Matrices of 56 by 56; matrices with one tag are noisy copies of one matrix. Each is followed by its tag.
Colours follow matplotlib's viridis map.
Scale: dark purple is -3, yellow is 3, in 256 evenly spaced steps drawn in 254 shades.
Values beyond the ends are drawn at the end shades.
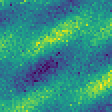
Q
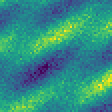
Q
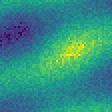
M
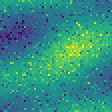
M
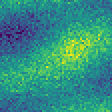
M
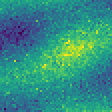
M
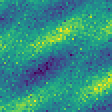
Q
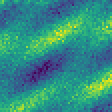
Q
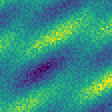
Q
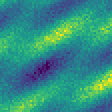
Q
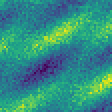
Q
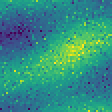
M
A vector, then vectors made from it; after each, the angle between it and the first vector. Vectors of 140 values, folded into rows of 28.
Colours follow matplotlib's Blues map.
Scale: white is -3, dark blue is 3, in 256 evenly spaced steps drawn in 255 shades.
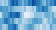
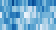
nearly parallel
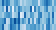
orthogonal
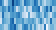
partly aligned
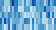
partly aligned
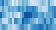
nearly opposite
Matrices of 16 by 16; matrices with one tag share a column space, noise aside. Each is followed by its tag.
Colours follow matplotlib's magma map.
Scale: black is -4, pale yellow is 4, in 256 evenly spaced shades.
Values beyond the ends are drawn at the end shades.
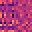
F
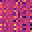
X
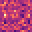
F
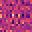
F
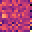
F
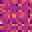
F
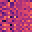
X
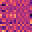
F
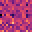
F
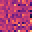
F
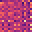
X
